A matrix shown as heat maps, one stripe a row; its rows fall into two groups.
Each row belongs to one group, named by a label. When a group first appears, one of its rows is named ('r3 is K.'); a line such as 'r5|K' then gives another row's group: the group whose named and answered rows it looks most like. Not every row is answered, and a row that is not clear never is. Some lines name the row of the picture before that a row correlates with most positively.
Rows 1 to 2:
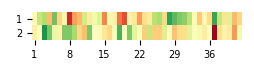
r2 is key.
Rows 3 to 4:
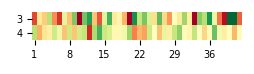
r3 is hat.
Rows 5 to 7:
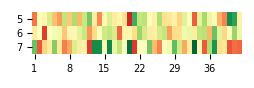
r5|hat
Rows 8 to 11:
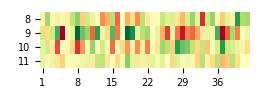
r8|hat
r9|key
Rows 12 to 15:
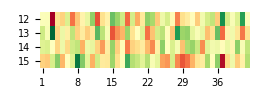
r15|key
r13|key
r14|hat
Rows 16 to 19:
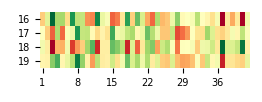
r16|key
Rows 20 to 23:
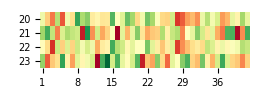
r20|key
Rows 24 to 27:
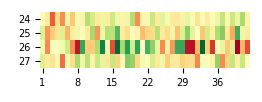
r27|key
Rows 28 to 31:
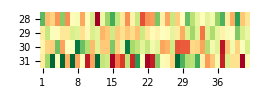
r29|hat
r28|hat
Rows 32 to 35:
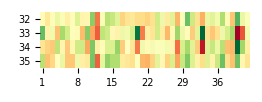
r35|hat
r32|hat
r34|hat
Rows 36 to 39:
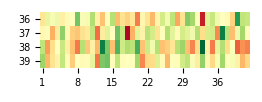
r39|hat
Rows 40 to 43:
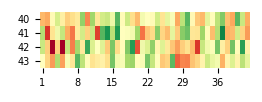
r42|key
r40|hat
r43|key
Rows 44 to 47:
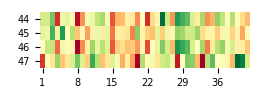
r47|hat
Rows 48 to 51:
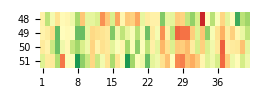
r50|key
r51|key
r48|hat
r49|key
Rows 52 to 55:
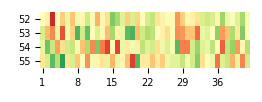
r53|key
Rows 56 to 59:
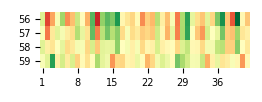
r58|hat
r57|hat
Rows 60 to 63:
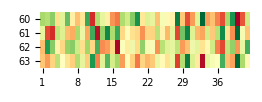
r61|hat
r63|hat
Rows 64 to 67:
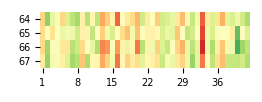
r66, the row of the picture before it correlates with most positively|62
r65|hat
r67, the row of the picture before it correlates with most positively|62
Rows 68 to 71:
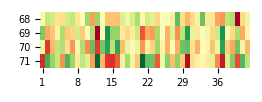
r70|hat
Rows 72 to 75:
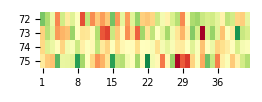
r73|hat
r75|key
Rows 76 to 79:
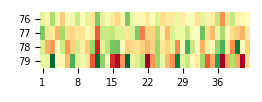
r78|hat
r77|hat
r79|key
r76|key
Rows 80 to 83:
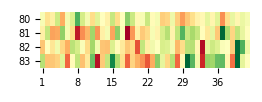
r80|key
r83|hat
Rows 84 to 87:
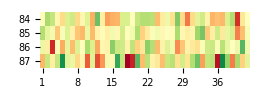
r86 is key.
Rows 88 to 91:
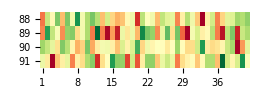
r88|hat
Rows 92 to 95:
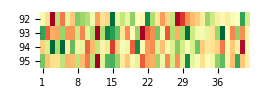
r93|hat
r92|key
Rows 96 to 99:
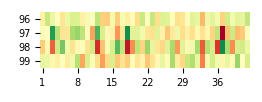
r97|key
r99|hat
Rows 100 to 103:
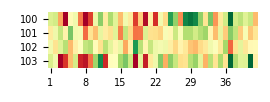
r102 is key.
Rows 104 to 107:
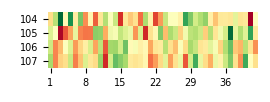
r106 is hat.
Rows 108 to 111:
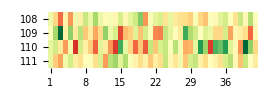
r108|key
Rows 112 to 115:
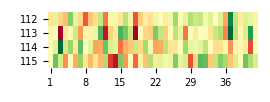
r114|key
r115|hat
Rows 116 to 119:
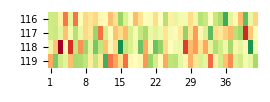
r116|hat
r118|key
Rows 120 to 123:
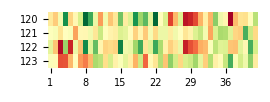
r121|hat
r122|key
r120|key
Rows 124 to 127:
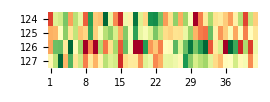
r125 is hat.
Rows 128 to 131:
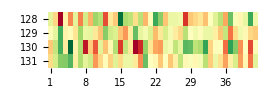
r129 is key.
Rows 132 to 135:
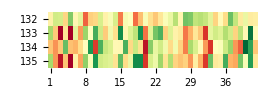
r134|hat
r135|key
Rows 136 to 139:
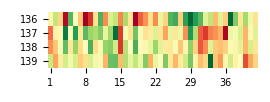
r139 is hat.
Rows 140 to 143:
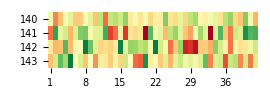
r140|hat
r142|key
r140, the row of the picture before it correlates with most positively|139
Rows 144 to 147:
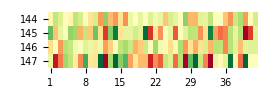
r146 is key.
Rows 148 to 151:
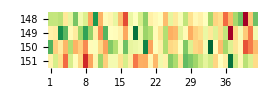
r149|key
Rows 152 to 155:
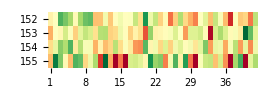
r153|hat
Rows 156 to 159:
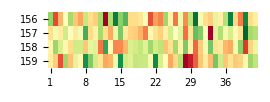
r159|key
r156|hat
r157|hat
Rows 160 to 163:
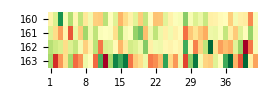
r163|hat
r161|key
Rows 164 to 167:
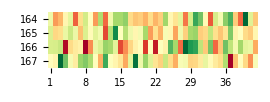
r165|hat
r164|hat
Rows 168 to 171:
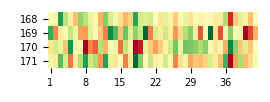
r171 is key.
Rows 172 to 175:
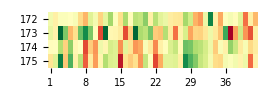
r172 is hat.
